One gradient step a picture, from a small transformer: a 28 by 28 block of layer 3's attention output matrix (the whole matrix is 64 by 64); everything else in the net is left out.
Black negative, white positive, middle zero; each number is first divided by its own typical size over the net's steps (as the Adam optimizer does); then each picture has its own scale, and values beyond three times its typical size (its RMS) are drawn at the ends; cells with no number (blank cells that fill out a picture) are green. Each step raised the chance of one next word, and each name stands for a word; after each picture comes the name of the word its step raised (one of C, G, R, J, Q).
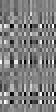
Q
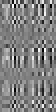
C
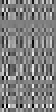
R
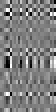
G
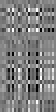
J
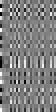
G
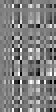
C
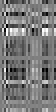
J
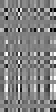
J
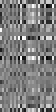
C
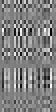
J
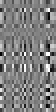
R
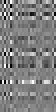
G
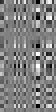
R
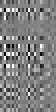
R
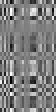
R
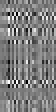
J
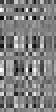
R
